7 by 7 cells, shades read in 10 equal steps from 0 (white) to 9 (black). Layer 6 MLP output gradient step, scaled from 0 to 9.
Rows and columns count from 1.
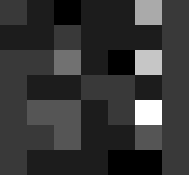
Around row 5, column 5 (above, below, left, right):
7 8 8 0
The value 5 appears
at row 3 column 3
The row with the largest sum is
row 7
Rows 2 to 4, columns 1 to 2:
8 8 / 7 7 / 7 8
